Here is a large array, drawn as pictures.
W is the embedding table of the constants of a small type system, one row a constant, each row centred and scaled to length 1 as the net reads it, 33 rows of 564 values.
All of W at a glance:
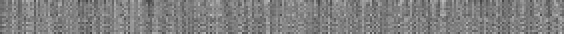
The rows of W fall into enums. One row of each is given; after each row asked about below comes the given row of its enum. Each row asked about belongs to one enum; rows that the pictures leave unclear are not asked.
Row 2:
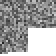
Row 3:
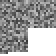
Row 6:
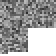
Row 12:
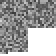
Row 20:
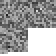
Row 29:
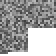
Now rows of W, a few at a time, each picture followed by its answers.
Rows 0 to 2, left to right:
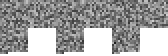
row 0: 3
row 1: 3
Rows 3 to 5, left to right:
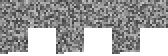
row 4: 2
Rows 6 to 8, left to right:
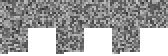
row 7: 29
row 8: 12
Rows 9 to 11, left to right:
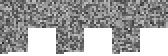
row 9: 2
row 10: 29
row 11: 6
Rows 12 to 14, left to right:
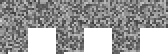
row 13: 29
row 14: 29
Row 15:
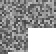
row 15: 29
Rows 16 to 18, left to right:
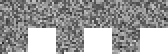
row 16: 2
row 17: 12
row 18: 20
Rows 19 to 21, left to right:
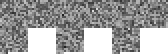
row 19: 12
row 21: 6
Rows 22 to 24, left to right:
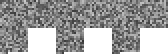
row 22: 12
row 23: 3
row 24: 29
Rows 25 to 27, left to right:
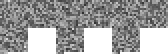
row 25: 20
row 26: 6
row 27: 12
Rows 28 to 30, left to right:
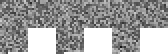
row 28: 12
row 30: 20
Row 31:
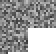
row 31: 3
